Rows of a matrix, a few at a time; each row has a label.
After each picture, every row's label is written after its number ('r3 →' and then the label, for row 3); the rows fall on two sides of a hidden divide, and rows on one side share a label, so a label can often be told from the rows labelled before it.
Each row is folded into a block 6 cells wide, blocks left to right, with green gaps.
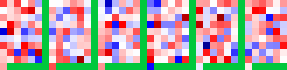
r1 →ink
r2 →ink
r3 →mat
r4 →mat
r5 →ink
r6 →ink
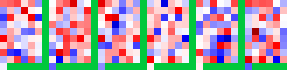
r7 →ink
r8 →ink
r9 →ink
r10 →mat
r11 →ink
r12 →ink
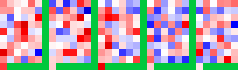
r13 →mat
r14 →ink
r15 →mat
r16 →ink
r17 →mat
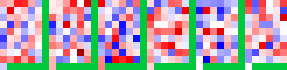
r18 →ink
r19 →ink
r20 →ink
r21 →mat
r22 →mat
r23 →ink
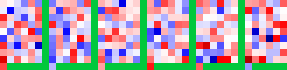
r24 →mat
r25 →ink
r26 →mat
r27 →ink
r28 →mat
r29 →ink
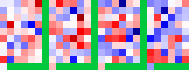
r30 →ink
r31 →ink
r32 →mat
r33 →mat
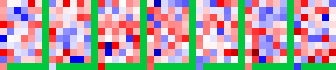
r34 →mat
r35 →ink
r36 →mat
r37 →mat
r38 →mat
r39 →mat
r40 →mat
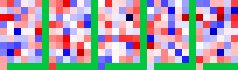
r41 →ink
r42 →ink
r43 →mat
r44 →mat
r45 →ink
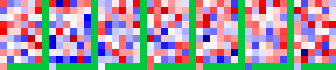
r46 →mat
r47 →ink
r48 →ink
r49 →ink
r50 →ink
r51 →ink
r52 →ink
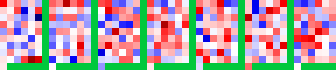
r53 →ink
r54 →ink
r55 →ink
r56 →mat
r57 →ink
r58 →ink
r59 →mat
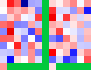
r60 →ink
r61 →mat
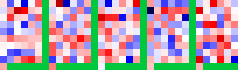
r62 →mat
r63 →mat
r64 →mat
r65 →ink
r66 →ink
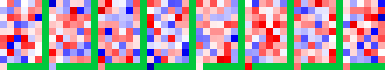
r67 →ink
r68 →mat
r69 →ink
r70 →ink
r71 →ink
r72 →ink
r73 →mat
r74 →ink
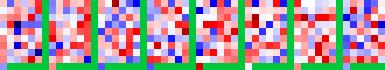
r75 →ink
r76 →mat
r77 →ink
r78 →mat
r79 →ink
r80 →ink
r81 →ink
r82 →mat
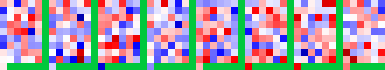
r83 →mat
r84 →ink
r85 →ink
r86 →ink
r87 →mat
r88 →ink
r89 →mat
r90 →mat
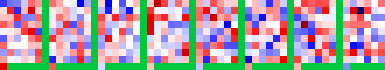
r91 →mat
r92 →ink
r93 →mat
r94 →mat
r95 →ink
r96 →mat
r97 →ink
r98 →ink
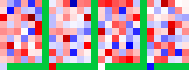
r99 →ink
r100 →mat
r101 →mat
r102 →mat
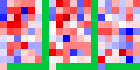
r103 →mat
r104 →mat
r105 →ink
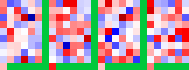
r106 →mat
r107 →ink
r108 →ink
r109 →ink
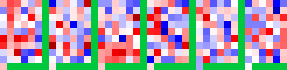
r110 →ink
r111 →ink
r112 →mat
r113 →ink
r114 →ink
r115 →mat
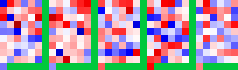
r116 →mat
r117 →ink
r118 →mat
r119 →ink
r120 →ink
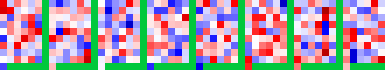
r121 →ink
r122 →mat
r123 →ink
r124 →mat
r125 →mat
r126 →ink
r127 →ink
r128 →mat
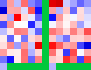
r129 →mat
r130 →mat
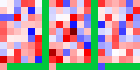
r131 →ink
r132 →mat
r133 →ink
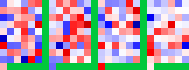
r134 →ink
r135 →ink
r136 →mat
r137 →mat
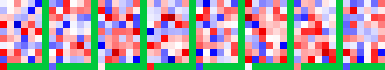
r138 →mat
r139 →ink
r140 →ink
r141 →ink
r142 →mat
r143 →mat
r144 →mat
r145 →ink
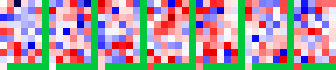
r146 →mat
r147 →ink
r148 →ink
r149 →mat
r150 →mat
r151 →ink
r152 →mat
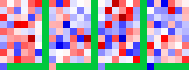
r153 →mat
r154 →ink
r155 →ink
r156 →mat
